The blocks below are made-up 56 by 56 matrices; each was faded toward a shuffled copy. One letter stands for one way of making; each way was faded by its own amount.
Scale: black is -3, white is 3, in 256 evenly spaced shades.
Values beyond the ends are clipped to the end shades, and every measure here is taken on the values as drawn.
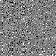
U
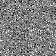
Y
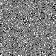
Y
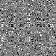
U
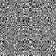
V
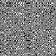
V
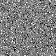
Y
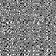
V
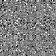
U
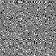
V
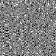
U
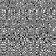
V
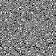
U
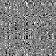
V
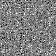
Y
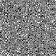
U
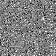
Y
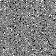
Y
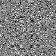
U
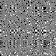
V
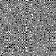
V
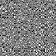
V
